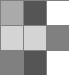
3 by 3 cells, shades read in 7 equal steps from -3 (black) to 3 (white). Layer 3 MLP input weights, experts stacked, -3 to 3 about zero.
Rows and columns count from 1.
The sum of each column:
3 0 6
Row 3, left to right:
0 -1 3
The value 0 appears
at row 2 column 3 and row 3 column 1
